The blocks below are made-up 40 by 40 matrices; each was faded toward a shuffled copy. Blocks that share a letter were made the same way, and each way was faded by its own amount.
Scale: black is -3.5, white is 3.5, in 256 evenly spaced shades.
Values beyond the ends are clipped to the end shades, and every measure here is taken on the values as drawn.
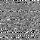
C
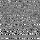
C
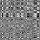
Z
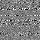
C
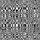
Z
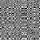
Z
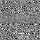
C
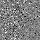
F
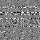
C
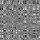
Z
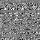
C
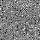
F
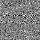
C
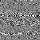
C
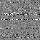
C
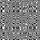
Z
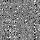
F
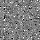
F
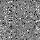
F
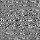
C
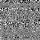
C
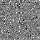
F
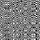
Z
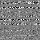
C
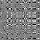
Z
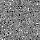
F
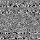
C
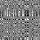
Z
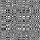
Z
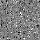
F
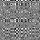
Z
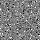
F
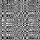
Z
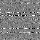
C
